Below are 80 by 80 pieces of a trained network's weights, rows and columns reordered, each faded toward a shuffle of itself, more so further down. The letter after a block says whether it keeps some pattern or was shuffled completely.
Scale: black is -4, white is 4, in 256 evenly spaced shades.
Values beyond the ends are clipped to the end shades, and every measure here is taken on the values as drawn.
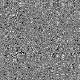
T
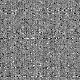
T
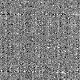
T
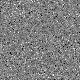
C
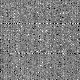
T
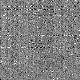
T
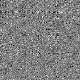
T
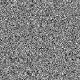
T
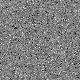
C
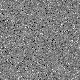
C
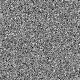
C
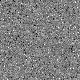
C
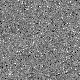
C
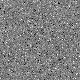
C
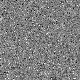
C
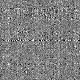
T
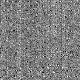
T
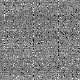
T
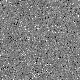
C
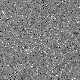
C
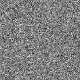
T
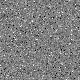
C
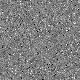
C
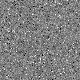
C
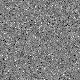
C
